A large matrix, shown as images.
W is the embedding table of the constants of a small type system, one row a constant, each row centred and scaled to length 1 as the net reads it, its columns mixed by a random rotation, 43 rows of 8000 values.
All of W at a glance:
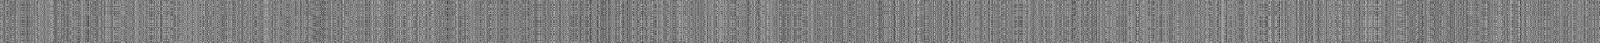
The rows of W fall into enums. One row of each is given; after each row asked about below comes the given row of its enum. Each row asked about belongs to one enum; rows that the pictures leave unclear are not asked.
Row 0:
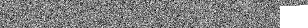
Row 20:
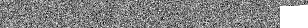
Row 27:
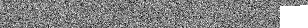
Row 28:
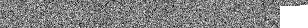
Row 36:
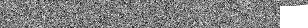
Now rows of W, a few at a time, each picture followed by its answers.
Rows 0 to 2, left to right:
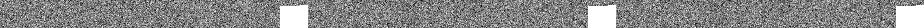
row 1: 28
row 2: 28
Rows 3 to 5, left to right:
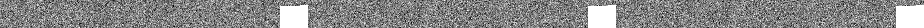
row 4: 20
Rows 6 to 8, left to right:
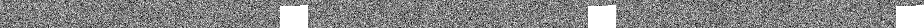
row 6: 27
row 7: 20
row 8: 28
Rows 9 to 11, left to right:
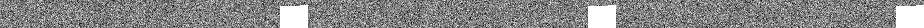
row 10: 20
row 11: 27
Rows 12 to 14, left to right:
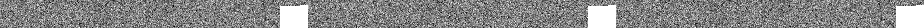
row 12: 28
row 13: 27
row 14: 28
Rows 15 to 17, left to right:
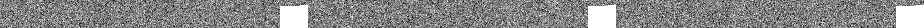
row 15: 28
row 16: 36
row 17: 20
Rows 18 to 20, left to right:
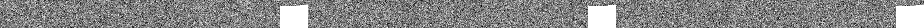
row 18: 36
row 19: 28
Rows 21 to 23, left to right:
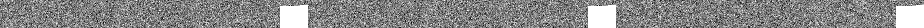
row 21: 20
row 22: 20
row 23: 36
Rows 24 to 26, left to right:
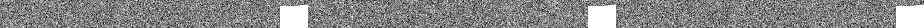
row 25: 36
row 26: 20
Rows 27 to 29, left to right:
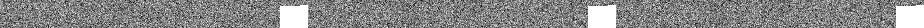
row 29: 28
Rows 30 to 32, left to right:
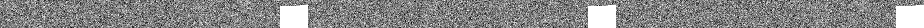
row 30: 36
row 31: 20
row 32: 0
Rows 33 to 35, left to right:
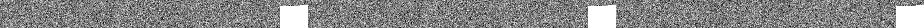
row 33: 20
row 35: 28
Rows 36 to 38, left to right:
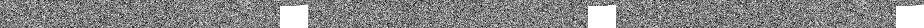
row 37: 28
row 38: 36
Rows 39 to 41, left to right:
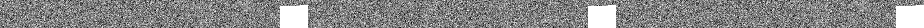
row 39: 0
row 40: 20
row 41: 0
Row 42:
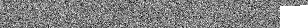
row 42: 27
